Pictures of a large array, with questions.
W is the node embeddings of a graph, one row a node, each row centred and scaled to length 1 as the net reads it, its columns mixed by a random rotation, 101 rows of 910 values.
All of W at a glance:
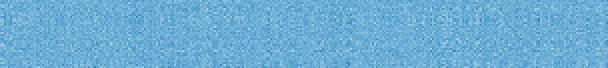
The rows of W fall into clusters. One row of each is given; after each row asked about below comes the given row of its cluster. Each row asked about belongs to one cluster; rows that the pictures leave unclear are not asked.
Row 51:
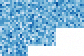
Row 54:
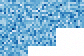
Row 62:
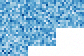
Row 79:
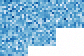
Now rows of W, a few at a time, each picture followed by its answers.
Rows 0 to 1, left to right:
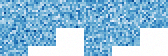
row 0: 54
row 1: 79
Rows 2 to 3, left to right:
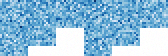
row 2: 62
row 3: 79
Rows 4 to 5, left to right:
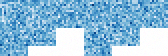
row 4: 54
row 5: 51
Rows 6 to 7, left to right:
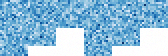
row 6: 51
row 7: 54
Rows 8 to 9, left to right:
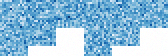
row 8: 62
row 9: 51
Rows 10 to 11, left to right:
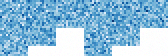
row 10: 62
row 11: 51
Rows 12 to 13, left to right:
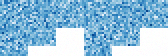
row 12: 79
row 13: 51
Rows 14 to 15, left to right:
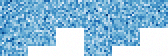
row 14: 79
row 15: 62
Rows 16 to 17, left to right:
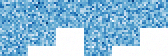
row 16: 51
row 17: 79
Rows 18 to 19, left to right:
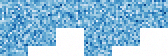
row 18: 54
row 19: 54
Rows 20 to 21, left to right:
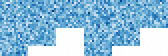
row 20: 51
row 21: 54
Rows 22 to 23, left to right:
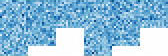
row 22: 62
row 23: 62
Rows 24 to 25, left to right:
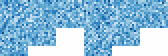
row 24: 79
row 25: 54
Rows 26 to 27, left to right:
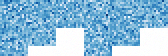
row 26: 79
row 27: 62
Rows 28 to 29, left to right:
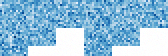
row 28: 54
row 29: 54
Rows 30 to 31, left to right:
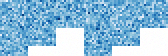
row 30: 62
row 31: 54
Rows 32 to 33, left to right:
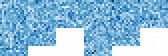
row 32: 54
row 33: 62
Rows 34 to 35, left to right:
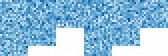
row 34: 62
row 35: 79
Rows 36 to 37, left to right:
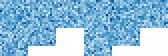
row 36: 54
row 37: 62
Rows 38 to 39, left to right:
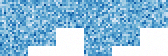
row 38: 54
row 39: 79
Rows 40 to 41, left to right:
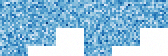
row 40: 51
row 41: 54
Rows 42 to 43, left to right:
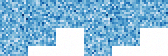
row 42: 62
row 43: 62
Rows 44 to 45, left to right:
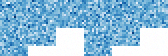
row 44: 51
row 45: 51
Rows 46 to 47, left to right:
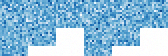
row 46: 79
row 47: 54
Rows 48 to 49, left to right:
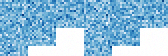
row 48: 62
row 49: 62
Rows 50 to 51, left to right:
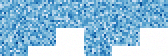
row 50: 54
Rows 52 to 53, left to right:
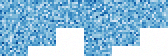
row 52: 54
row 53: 79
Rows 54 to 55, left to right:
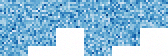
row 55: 62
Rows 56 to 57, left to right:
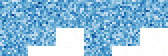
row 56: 51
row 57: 51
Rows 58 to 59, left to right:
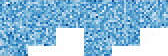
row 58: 51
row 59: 79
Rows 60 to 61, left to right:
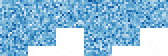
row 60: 54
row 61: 79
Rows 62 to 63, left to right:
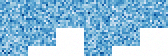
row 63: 54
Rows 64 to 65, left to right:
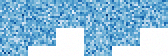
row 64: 62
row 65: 62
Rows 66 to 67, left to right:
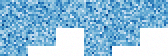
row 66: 51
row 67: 62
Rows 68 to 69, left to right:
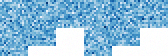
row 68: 62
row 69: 62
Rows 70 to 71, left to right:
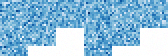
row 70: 51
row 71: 54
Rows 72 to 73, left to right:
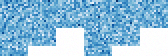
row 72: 79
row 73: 51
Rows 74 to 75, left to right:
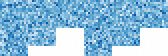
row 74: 51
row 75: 54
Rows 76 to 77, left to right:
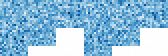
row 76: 54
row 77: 54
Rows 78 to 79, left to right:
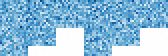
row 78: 62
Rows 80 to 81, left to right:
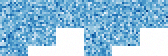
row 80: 51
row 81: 51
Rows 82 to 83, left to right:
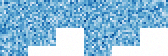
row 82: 79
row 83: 79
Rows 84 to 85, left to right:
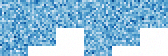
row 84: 54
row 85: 62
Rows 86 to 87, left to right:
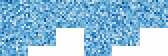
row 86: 79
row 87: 51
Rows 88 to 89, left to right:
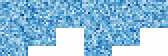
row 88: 62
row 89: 54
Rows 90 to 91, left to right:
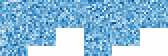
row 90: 51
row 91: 79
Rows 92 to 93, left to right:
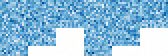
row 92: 62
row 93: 62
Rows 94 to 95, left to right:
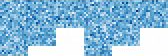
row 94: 62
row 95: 51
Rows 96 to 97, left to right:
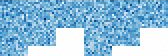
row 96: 79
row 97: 62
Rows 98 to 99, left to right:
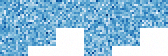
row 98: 79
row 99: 62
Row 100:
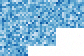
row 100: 51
